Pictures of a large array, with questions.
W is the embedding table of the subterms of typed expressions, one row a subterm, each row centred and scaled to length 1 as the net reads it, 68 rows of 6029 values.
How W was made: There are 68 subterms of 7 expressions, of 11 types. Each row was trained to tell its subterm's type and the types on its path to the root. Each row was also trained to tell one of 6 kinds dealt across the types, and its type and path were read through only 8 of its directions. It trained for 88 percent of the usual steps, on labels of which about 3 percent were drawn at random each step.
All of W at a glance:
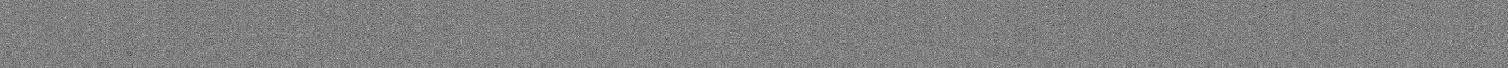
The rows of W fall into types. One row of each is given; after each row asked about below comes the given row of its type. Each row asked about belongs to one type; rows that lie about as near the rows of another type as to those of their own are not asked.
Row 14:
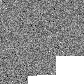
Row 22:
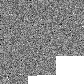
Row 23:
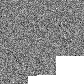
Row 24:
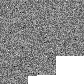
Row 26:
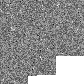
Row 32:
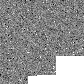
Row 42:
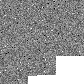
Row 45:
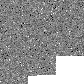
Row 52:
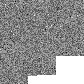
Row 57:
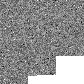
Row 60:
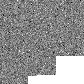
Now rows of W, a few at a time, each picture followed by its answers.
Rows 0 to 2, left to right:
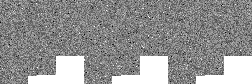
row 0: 26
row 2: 42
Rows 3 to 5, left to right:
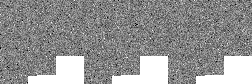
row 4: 23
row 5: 23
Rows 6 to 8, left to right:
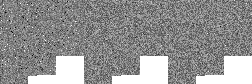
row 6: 22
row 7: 42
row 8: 24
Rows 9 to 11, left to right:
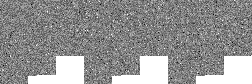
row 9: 14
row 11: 23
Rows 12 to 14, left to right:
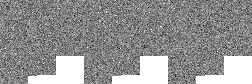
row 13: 26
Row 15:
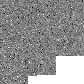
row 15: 22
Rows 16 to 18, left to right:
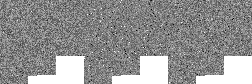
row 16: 57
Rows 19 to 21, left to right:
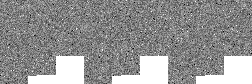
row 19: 45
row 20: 52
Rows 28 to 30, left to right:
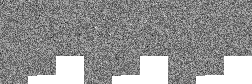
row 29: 26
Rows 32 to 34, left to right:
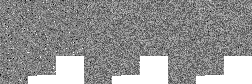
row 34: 45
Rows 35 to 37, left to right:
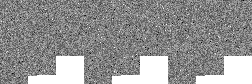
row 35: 26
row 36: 45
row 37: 52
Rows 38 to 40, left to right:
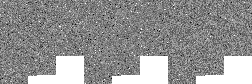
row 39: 14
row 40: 42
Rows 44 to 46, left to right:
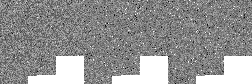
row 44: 23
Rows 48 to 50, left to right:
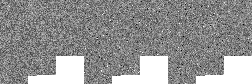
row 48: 45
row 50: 42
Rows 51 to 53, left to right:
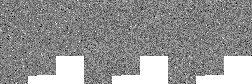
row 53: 52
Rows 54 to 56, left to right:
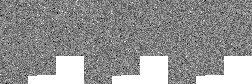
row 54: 42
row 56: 26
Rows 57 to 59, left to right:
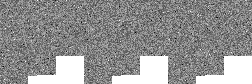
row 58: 14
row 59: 22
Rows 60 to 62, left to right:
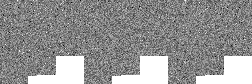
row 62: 60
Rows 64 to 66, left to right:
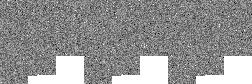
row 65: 14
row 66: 14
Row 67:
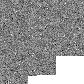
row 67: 23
